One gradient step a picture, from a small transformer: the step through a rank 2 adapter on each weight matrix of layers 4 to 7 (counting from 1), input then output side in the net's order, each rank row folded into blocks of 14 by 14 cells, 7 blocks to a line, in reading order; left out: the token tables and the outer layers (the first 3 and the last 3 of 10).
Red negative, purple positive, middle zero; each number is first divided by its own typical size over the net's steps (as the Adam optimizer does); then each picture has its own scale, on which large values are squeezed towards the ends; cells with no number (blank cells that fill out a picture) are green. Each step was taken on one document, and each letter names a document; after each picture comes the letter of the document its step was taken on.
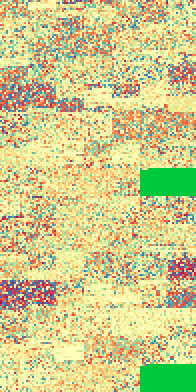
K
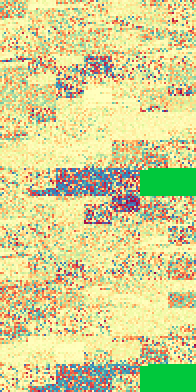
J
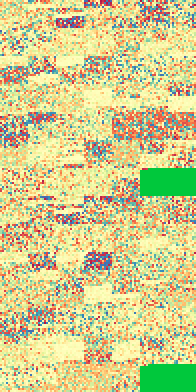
K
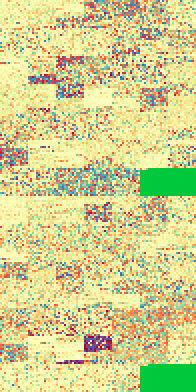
J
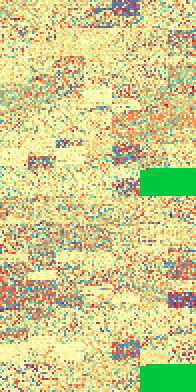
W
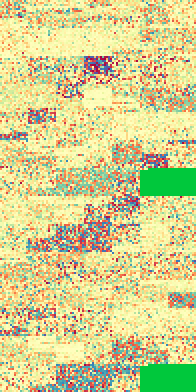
J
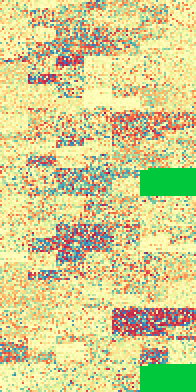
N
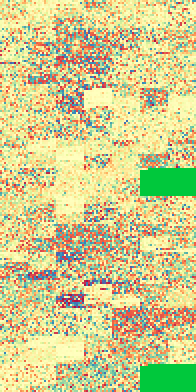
N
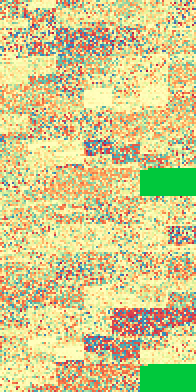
N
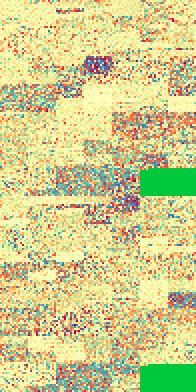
J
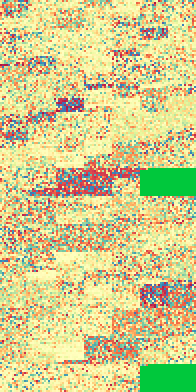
K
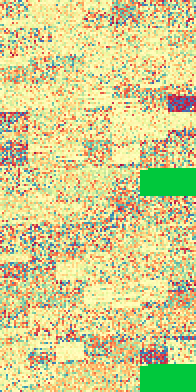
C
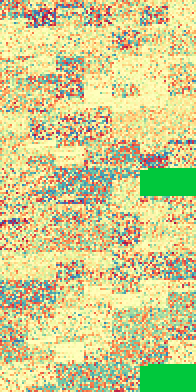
N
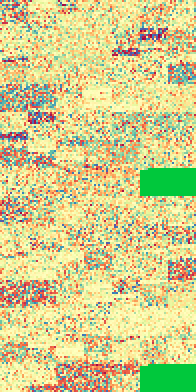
K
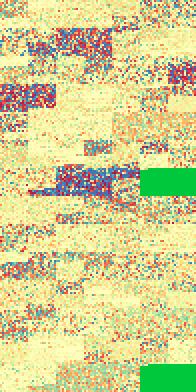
C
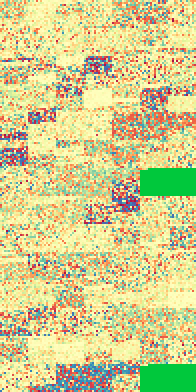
J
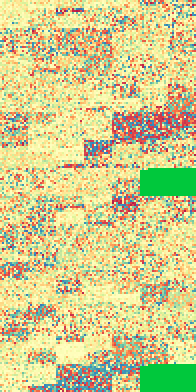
C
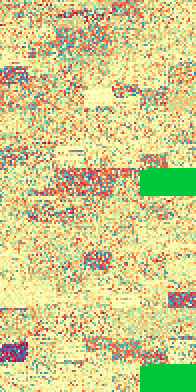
W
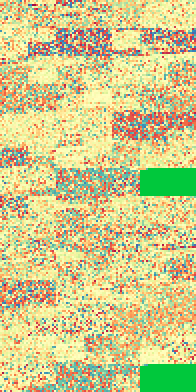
W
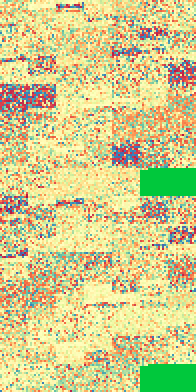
C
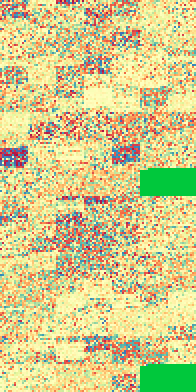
N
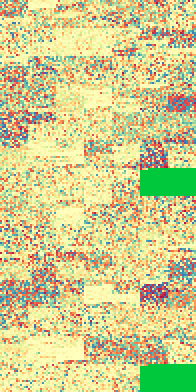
C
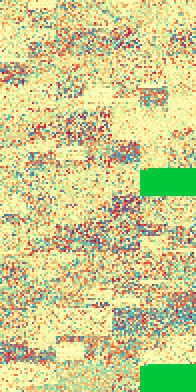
N
